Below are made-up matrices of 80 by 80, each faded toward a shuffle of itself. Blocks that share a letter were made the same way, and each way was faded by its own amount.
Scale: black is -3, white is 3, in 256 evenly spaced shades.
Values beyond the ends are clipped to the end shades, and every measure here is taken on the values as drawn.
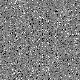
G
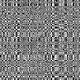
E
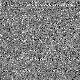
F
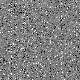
G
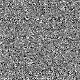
F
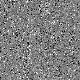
G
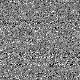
F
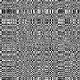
E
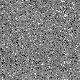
G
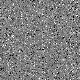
G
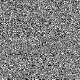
F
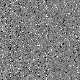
G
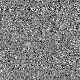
F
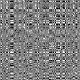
E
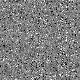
G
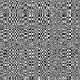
E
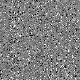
G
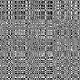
E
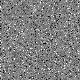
G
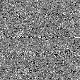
F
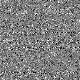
F
